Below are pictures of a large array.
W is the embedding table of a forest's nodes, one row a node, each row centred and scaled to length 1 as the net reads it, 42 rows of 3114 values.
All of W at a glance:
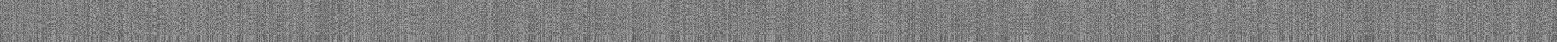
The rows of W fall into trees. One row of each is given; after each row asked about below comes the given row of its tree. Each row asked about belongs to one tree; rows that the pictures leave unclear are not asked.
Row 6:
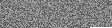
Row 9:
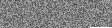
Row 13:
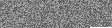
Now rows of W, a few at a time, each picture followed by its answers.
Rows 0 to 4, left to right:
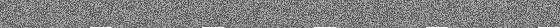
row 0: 13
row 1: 13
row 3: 9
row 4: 13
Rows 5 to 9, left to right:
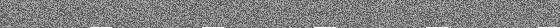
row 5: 6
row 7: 6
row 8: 13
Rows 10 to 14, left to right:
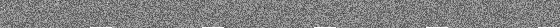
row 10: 13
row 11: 9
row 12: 6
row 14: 9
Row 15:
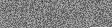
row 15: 9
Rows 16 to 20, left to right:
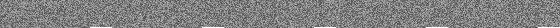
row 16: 6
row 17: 6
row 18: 9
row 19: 9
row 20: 6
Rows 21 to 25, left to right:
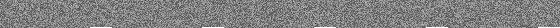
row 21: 6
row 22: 13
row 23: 9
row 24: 9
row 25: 6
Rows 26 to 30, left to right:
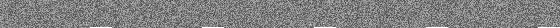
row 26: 9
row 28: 9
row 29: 9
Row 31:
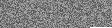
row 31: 6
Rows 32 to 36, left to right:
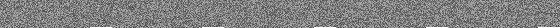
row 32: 13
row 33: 13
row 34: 9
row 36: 6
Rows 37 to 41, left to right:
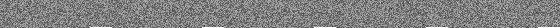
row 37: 6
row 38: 6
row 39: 6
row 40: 6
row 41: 6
